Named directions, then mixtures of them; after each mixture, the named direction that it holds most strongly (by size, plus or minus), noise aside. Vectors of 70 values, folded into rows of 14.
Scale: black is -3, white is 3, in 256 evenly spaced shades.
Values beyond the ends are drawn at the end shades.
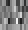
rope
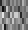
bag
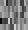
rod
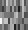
rod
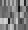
rod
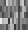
rod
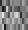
bag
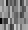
rod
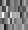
bag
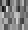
bag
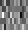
bag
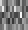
bag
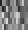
bag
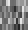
rope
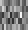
bag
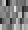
rope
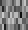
bag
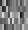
bag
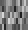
rope
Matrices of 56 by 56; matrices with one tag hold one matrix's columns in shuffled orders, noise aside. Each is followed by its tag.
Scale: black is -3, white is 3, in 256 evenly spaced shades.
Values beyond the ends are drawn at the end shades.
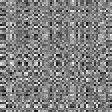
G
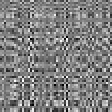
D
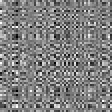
G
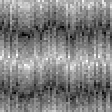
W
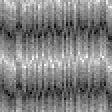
W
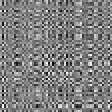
G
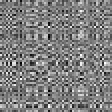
G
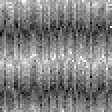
W
